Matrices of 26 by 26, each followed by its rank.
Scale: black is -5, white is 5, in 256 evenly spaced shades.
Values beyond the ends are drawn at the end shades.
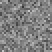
full rank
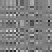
two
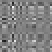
two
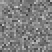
full rank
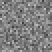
full rank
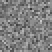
full rank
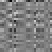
two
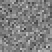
full rank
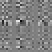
two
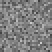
full rank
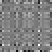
two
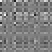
two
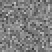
full rank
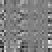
two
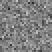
full rank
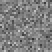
full rank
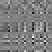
two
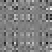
two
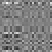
two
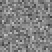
full rank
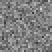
full rank
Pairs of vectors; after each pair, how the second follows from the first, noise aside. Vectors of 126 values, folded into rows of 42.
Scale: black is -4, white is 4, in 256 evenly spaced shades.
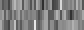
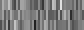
sign-scrambled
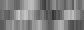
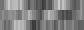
wrapped around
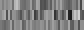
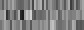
wrapped around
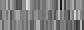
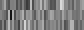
wrapped around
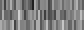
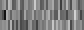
wrapped around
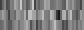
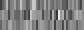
sign-scrambled
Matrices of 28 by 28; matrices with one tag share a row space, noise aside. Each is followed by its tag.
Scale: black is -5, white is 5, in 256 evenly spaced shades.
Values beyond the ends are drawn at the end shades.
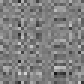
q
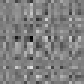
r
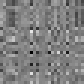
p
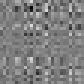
r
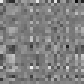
p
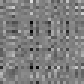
p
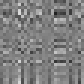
q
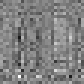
q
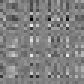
p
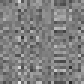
q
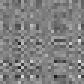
q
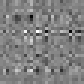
r
